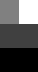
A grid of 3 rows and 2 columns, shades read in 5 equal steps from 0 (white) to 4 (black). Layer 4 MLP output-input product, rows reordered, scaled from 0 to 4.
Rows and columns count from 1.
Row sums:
2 6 8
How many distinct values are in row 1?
2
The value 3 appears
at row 2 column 1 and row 2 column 2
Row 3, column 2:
4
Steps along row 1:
down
